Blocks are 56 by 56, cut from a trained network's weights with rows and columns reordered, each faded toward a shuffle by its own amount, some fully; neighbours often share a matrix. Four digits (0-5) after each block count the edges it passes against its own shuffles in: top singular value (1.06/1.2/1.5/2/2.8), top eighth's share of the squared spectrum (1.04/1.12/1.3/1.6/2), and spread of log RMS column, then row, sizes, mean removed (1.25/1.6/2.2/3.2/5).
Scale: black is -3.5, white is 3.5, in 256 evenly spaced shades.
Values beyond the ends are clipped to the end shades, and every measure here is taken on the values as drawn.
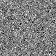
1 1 0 0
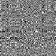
3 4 2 2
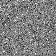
0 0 0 0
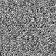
3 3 0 1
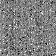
2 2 0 1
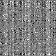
4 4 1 3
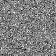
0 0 0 0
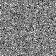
1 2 0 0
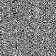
3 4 2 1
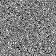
0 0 0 0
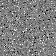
0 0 0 0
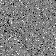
0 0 0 0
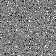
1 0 0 0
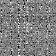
2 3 3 0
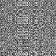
4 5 3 2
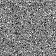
0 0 0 0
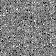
1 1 0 0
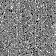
1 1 0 0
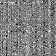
3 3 0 2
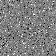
0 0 0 0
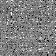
2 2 2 0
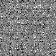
2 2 2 0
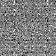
2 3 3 0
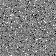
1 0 0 0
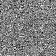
2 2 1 0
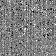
3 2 0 2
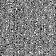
2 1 0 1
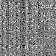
3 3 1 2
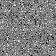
1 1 0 0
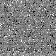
2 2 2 0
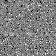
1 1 1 0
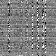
3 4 3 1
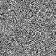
3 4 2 1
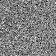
1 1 0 0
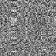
4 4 2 1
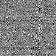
2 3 2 0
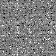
2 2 2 0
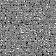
2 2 2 0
